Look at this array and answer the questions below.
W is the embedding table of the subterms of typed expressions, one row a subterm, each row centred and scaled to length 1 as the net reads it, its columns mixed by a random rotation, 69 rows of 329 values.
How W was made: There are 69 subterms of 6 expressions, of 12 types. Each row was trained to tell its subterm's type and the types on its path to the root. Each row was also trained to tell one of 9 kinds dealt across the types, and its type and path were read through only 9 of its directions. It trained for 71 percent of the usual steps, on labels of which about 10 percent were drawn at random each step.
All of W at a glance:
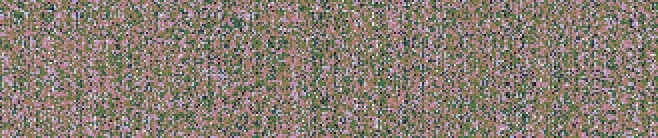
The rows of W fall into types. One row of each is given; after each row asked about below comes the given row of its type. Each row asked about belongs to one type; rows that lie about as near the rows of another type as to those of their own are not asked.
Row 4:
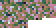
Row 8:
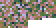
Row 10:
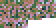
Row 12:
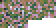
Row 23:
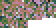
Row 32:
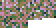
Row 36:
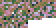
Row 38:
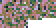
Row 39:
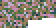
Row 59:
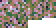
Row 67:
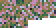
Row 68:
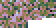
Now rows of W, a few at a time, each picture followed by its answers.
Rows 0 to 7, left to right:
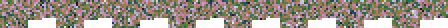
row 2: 67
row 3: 8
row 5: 23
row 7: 8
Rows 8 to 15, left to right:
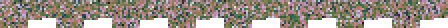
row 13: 39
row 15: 10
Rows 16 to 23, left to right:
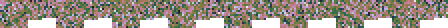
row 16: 38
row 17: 4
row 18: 23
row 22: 32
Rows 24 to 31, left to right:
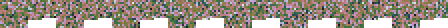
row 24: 12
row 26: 32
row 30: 10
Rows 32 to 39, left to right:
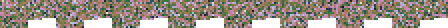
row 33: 68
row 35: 39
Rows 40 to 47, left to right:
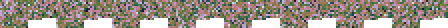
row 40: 59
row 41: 8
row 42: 8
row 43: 68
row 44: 39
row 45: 68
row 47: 32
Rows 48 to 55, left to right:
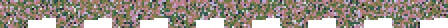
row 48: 4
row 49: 12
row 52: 12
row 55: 32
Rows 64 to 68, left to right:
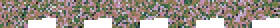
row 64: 12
